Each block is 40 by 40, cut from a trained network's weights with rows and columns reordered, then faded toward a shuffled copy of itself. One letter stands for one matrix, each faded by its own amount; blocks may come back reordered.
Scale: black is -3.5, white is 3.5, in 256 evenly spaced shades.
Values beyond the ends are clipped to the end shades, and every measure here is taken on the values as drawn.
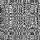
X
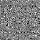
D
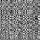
X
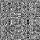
X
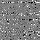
D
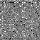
D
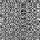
X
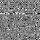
D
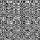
X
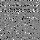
D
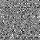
D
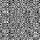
X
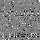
D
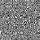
D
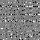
D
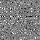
D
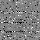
D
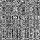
X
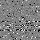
D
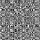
X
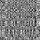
X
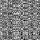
X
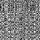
X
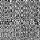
X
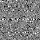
D
